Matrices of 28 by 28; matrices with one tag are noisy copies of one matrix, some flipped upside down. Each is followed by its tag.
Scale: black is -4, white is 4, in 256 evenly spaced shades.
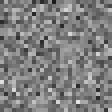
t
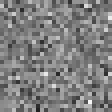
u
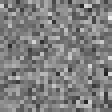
u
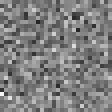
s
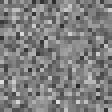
t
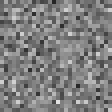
t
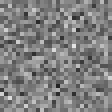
s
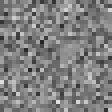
t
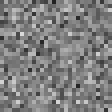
t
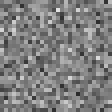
t
